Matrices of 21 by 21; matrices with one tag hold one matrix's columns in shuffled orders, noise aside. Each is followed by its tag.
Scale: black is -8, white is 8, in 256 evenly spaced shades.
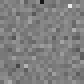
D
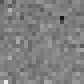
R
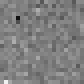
R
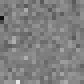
R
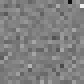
D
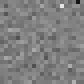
D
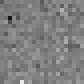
R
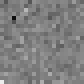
R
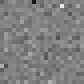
D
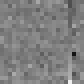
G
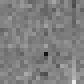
G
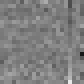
G
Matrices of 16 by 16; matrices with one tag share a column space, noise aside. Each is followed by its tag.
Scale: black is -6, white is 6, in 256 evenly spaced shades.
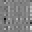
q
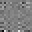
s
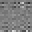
s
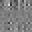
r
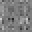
q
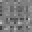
q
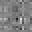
q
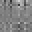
r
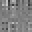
r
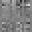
r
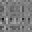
q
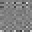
s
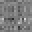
q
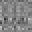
q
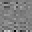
s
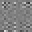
s
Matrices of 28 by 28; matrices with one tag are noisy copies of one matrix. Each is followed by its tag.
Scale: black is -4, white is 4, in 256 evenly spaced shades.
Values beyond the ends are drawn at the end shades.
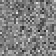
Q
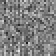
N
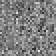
Q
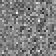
Q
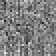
N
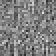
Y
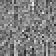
Y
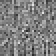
Y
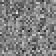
Q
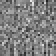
Y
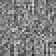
Y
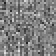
N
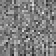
Y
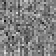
N
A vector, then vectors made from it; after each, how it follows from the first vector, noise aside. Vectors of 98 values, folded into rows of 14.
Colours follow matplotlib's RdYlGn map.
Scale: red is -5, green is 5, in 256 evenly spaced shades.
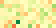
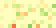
partly zeroed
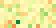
copied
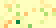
partly zeroed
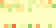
partly zeroed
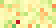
negated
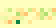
partly zeroed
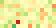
negated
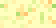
partly zeroed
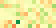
copied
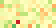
negated
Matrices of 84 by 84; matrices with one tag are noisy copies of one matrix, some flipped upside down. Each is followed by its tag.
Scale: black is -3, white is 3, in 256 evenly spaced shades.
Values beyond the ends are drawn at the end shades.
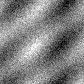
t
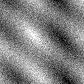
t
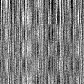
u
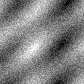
t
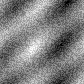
t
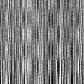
u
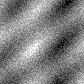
t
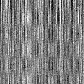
u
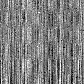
u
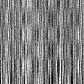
u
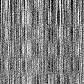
u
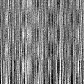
u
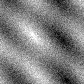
t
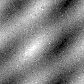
t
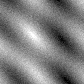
t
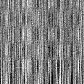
u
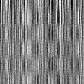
u
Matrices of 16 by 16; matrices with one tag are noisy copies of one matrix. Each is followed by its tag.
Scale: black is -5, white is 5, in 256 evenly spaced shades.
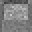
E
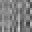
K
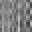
K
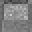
E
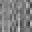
K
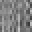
K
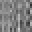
K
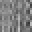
K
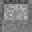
E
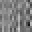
K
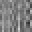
K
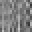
K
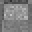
E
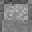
E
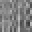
K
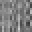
K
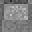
E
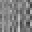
K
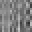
K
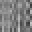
K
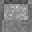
E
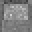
E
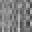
K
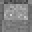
E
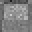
E
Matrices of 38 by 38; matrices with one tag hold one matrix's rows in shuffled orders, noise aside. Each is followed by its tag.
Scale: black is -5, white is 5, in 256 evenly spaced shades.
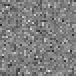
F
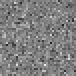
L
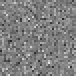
F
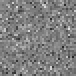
L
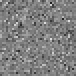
L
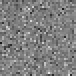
F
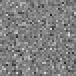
L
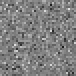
L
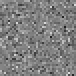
L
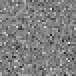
L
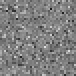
L
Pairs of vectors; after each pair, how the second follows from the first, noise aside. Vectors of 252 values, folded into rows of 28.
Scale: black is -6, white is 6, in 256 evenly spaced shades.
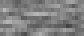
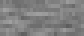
shrunk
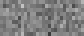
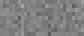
shrunk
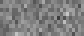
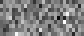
scaled up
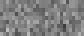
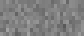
shrunk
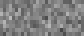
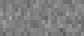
shrunk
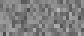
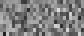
scaled up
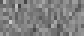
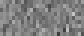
reversed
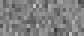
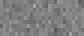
shrunk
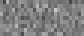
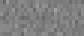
shrunk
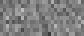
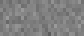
shrunk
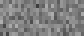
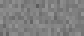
shrunk
